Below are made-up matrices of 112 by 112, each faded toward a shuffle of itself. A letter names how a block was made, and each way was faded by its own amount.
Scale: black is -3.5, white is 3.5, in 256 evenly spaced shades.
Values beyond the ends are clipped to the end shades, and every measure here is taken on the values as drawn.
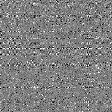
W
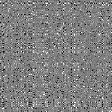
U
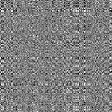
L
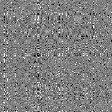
U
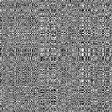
L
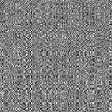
L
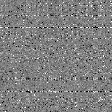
W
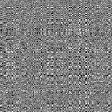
L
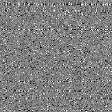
W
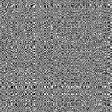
L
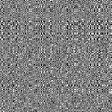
L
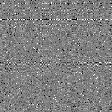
W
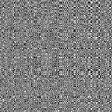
L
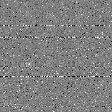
W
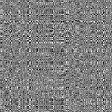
L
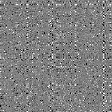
U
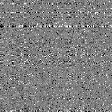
W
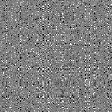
U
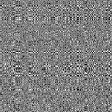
L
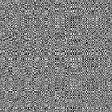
L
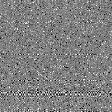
W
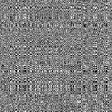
L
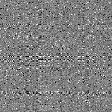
W
